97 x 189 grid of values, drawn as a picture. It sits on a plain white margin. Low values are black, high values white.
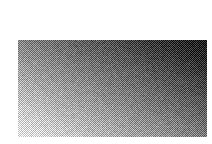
Ninth with the highest average: bottom left. Grain: checkered. Average level on the scale: 50%. Ninth with the lowest average: top right. Odd rows or columns: none. Slope: up to the bottom left.
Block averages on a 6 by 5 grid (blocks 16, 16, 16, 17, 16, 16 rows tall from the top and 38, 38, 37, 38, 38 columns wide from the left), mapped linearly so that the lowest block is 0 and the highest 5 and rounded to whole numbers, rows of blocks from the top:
3 2 1 1 0 | 3 2 2 1 0 | 4 3 2 2 1 | 4 3 3 2 1 | 5 4 3 3 2 | 5 4 4 3 2
